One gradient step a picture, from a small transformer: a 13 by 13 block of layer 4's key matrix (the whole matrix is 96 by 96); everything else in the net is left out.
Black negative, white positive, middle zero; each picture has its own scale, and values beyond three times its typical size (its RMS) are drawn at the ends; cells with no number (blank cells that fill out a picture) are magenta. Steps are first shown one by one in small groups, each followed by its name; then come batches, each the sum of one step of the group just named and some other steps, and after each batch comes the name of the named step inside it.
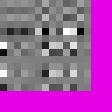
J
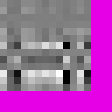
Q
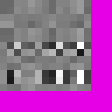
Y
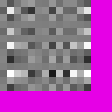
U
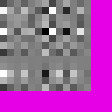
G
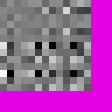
Y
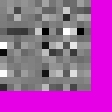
J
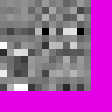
J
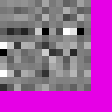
J
